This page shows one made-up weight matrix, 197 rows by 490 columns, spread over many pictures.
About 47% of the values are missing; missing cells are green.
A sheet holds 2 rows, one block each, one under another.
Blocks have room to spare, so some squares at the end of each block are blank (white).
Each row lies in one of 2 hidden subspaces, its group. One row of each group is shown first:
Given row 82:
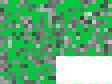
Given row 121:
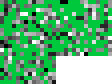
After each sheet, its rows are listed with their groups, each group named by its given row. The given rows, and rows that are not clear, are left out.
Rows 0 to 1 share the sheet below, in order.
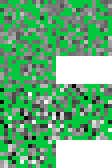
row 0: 82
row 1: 82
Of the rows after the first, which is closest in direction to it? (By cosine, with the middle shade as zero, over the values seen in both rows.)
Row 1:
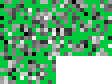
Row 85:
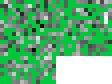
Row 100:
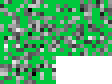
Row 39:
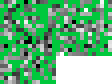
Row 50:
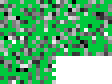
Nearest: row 39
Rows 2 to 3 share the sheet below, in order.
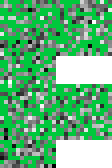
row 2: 82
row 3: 121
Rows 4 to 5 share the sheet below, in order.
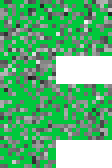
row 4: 82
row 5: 82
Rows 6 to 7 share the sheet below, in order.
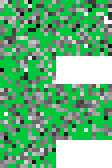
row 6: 82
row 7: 121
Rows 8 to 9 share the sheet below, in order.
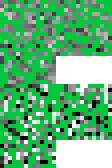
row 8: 82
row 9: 82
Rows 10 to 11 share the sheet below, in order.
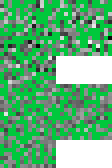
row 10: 82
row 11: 121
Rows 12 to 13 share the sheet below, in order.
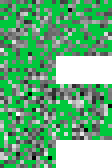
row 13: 121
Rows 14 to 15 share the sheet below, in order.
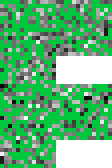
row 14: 121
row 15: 82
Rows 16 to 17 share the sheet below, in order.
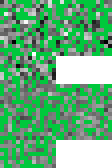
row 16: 121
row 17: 82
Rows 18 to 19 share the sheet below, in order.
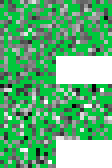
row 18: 82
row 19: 82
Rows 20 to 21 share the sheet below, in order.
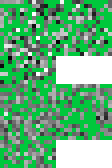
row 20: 121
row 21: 121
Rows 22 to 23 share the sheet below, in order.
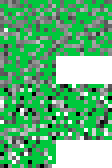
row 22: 121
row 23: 82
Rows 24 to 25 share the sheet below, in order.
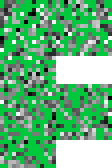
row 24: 121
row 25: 82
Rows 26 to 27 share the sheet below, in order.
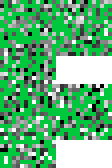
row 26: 121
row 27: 82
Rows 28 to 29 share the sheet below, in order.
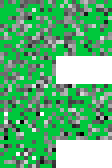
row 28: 82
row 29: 121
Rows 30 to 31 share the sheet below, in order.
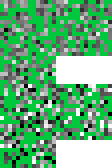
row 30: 121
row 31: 82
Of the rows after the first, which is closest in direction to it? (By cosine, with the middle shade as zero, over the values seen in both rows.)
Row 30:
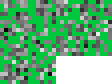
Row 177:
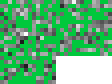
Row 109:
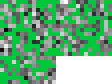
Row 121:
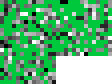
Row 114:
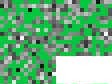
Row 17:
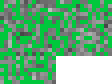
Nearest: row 114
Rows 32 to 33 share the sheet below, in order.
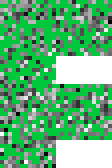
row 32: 121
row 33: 121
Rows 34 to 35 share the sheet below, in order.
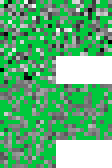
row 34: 82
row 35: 121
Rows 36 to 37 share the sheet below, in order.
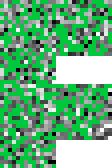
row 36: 121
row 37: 82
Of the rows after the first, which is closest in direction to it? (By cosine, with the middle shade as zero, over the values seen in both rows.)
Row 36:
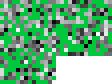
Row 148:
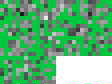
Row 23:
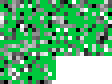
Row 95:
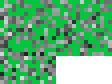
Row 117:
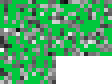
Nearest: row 95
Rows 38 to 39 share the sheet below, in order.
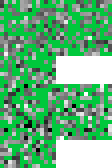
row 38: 121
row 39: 82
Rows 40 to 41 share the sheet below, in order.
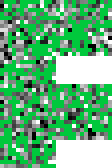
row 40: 82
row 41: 82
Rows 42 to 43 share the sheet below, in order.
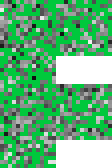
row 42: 82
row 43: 82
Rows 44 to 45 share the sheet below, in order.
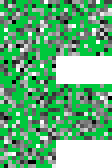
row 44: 121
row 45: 82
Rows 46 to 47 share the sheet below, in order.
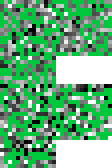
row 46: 82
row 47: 82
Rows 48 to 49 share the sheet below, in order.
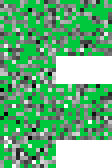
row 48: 121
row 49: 121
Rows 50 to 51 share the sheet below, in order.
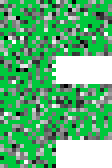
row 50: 121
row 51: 121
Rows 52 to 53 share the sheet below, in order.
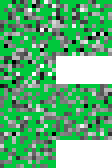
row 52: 121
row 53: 82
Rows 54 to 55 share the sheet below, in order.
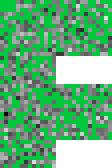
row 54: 82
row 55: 121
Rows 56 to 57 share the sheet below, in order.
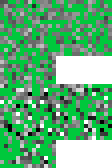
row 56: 82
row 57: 82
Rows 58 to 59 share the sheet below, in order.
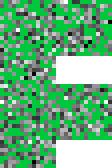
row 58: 121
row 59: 82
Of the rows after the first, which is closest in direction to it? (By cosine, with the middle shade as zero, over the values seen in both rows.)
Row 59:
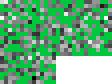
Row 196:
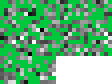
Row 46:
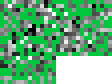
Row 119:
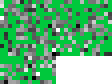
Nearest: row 119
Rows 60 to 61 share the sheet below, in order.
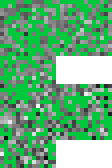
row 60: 82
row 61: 82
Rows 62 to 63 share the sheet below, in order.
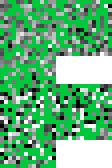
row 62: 82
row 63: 121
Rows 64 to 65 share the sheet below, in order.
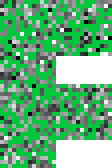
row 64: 82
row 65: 82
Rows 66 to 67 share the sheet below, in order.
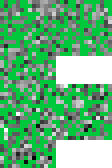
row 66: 121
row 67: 121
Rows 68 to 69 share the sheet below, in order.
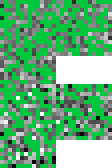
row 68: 82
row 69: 121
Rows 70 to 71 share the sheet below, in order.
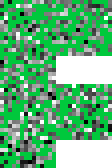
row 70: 82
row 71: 82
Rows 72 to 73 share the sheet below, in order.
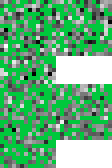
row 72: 121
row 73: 82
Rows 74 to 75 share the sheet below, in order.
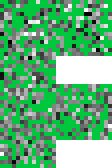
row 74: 82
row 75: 82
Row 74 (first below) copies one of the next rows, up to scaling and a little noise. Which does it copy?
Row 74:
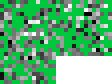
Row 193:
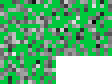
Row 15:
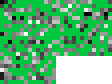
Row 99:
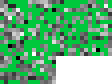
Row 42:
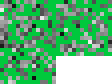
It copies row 15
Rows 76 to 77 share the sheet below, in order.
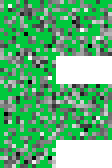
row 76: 82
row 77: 121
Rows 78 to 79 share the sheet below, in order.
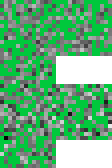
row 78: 121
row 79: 82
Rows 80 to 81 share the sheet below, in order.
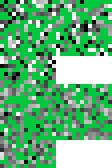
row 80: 82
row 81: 121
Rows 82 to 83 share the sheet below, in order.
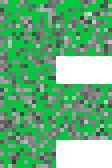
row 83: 82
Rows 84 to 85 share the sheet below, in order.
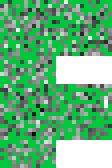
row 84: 121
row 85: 82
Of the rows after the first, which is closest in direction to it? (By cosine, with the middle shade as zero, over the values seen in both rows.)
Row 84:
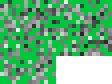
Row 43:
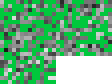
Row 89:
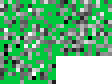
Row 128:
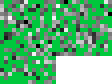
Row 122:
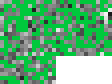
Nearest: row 43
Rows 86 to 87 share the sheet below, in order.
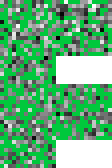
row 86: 82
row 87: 82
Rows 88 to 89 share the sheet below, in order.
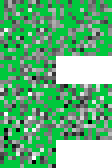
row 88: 121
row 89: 121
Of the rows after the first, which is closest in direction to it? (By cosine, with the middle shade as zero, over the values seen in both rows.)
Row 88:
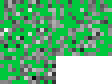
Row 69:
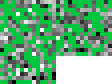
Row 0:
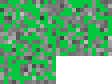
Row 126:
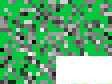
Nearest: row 69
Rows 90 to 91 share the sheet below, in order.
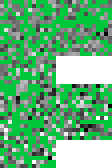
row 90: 121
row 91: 121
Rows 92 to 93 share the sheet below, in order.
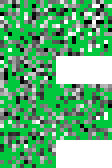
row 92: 82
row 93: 121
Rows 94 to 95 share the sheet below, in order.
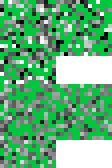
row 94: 82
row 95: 82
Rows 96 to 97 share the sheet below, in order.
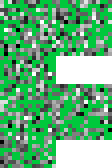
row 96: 121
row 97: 82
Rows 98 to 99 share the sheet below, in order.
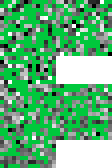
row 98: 82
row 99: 82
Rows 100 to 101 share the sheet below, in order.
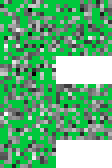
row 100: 121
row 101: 121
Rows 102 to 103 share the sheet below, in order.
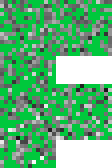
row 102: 121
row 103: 82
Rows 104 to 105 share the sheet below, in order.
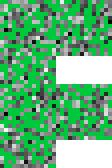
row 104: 121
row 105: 121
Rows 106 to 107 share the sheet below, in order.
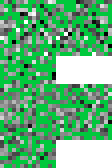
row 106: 121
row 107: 82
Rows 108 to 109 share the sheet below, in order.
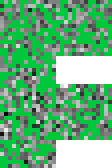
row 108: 121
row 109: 121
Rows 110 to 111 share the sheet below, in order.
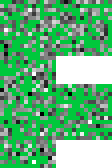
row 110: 121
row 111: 121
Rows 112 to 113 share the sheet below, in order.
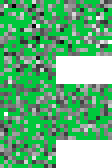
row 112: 82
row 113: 121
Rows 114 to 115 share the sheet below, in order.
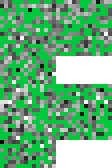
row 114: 121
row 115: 82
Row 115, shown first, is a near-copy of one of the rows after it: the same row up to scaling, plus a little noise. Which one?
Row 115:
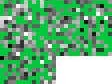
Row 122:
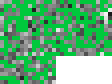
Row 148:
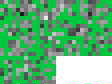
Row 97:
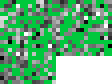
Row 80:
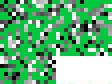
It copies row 97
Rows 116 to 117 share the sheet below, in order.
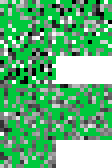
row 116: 121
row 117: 121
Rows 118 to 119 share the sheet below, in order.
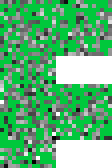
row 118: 121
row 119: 82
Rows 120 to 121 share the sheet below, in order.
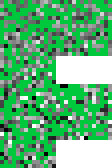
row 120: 121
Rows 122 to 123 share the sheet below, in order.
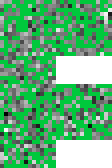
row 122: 82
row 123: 121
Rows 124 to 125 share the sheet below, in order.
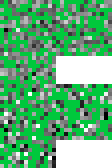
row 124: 121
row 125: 121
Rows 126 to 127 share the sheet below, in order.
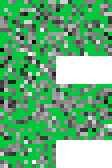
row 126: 121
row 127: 82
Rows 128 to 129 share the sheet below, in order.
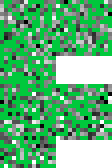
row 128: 82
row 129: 82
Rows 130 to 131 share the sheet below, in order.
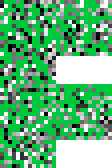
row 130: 82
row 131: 121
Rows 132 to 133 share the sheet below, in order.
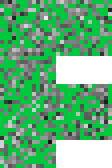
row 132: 82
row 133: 82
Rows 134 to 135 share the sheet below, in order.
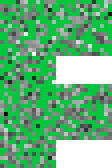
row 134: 82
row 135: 121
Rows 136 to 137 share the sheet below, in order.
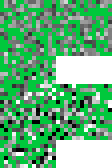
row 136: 121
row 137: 121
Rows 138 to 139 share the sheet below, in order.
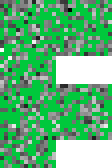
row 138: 121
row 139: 121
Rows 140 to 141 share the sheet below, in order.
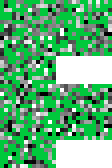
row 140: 82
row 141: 82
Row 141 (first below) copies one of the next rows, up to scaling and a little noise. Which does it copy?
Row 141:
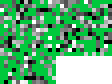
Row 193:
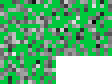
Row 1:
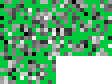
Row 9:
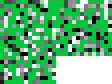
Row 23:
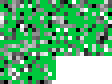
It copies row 9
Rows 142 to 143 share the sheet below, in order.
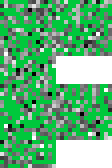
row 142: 121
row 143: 82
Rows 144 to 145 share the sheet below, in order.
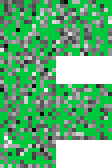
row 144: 121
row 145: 121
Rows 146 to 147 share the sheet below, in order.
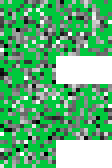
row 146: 121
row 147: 121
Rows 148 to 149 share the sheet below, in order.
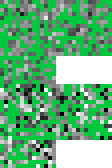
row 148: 82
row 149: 82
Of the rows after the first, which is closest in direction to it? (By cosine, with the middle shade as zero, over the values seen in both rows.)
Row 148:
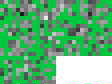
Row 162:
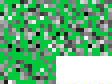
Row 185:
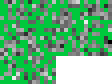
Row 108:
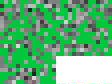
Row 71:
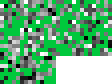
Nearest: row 185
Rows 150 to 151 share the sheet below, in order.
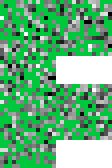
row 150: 82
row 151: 82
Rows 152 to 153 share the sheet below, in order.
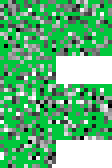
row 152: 121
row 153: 121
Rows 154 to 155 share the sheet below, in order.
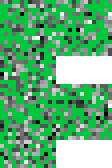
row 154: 82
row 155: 121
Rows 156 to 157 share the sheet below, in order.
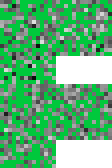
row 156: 82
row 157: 121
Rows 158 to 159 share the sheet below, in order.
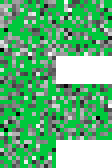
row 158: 121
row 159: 121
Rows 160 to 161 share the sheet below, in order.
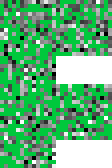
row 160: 121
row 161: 121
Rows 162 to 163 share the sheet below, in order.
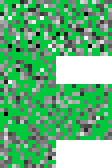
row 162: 82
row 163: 121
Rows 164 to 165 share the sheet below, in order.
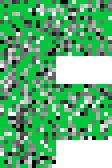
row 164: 121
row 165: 82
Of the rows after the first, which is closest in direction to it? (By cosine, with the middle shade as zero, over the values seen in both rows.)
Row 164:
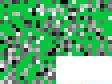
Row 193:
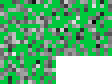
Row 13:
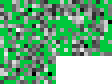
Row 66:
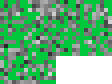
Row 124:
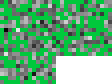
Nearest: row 66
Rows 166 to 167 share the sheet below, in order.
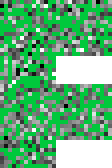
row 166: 121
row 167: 121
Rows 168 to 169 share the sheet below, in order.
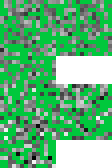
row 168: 121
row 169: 121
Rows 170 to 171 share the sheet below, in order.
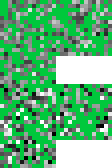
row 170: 121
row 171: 82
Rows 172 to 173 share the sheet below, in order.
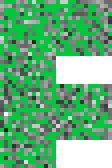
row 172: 121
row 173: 121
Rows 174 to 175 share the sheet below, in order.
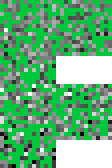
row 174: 121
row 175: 121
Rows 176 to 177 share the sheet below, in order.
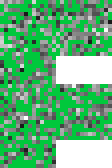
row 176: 121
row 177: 82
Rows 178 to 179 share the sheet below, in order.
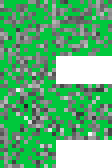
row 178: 121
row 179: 82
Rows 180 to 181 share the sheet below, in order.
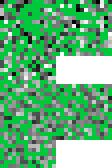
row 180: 82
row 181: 82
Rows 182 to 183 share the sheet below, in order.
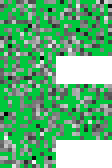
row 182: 82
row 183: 121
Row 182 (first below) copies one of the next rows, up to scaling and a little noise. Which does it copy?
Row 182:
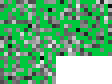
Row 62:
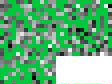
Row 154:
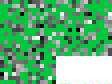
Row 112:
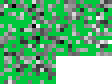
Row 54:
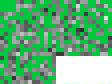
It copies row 62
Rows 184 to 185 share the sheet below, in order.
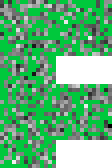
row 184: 121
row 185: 82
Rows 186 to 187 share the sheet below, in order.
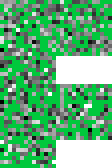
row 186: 121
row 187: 82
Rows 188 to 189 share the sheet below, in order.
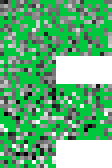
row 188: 82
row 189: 121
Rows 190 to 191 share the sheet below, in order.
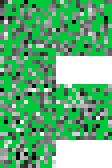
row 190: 82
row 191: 121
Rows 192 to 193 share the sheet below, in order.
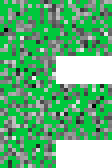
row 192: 121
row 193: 82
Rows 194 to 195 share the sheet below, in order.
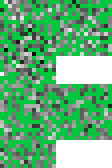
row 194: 82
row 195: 121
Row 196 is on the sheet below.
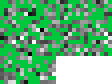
